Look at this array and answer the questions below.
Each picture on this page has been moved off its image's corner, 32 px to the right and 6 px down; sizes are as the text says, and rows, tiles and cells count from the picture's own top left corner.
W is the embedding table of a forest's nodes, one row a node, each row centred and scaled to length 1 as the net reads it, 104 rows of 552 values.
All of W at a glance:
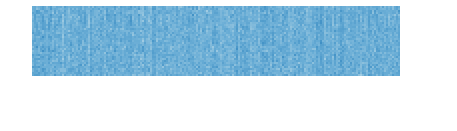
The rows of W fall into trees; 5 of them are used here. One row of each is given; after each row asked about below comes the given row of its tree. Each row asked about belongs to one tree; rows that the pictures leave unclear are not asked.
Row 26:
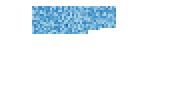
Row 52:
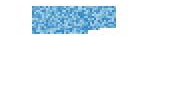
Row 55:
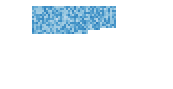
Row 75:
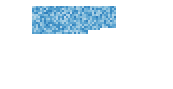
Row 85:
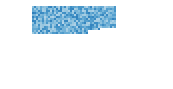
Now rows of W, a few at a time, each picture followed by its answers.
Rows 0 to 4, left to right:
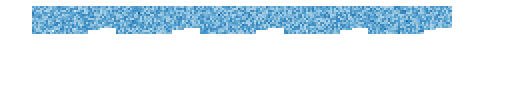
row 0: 52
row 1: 75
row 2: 52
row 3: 85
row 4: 52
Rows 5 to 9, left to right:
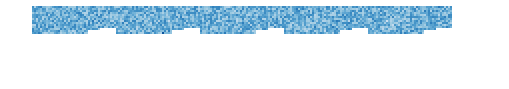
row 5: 52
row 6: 75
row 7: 55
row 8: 55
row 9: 55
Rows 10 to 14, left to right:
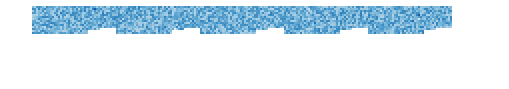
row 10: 75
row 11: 55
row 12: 75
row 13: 52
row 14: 52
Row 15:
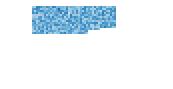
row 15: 75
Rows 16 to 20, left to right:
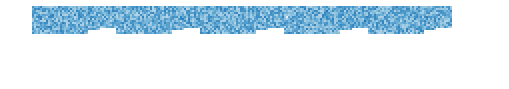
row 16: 52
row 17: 75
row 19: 75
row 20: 52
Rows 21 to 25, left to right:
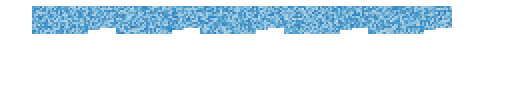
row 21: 52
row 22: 52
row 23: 75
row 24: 75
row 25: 52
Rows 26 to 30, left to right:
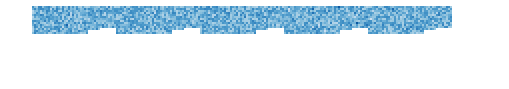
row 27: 75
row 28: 26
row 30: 75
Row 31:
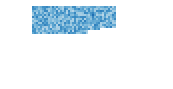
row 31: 55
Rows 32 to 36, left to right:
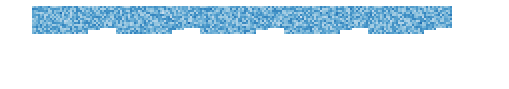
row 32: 26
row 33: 85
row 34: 26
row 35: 26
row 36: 85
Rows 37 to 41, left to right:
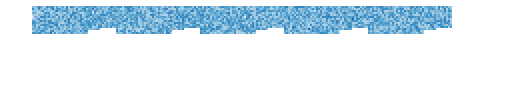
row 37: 75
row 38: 55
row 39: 52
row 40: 55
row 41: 55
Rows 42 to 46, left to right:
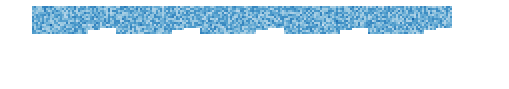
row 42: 55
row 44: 75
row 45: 26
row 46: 75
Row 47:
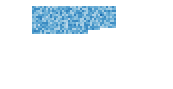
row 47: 52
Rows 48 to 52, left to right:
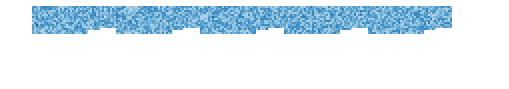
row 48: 55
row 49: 52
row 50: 75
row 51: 52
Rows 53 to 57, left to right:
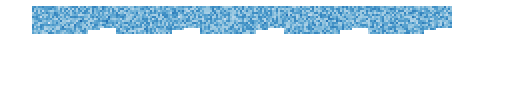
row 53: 55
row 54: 52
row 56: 85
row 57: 26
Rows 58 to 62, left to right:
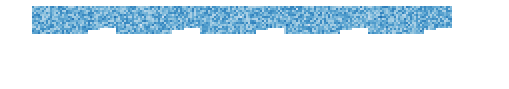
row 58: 52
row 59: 55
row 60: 26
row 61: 26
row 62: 75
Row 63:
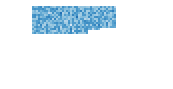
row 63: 26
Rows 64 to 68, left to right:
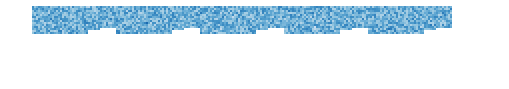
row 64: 26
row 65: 85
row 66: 75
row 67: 26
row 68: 26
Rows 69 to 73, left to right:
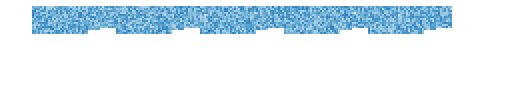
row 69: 52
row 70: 55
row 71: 75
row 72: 55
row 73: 55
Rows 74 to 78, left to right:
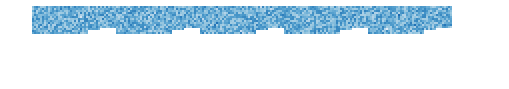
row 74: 85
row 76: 85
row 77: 52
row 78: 75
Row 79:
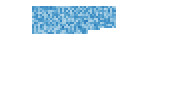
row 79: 55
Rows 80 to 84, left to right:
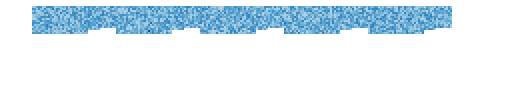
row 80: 75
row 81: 55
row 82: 52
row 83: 75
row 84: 26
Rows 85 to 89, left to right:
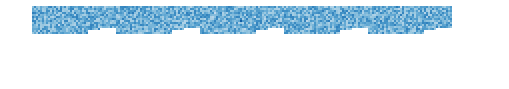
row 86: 75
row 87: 52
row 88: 52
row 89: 75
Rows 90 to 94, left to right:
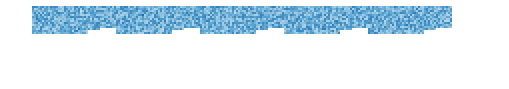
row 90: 55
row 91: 75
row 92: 55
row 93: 26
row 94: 52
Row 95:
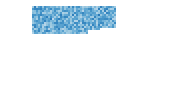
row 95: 26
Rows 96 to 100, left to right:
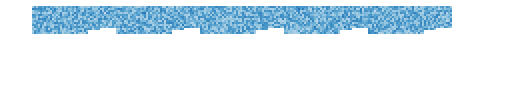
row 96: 26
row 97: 26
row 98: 55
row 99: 55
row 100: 52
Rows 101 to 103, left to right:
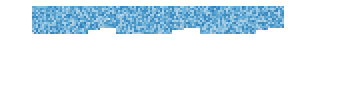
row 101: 85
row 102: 75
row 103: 55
